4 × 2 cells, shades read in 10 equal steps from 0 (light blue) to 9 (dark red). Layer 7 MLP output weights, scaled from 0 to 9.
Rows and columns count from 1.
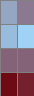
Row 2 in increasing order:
0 1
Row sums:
6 1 10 17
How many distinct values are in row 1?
2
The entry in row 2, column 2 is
0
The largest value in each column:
9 8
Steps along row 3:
same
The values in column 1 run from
1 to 9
